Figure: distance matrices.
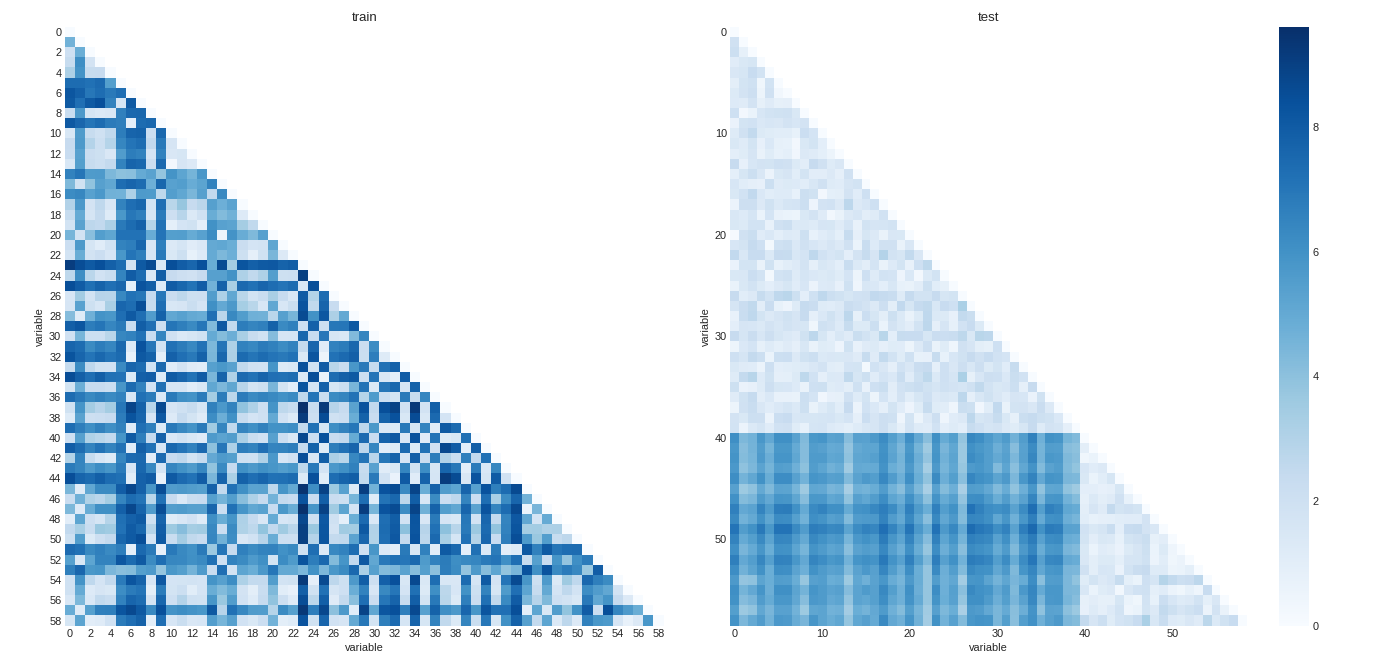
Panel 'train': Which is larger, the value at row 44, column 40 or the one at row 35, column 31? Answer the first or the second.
the first
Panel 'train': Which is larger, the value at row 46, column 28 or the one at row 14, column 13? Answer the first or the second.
the second
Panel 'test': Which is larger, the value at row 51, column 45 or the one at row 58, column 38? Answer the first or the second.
the second
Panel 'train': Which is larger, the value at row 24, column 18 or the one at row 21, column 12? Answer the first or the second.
the first
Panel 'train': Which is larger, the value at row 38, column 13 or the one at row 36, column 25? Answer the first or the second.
the second
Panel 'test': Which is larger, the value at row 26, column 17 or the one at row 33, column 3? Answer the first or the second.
the first
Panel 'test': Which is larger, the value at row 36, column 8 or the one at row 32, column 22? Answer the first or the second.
the first
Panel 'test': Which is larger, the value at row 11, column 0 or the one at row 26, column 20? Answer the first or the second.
the second
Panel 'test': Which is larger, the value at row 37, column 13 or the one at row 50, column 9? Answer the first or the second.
the second
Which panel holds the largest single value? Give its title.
train
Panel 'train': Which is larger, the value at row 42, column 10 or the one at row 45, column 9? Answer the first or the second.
the second
